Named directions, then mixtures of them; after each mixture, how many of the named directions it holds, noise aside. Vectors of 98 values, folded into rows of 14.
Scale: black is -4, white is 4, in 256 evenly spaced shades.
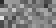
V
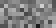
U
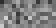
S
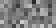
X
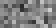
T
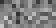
one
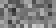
two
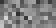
one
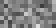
two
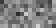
three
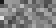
one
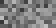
two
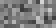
one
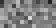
two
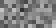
three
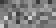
one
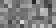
two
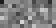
three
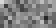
three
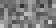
two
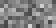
one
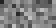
three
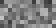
two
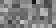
two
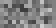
two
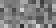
three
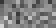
one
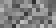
two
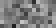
two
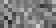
three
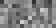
three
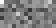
two
